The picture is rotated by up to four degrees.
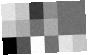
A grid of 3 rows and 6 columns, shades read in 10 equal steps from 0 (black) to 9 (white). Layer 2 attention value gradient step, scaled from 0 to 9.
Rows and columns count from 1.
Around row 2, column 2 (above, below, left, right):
7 3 7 4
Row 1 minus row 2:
1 1 -2 -1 0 0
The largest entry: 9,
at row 3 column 3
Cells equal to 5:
1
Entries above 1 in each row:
6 6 5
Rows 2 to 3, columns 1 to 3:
7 6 4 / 0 3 9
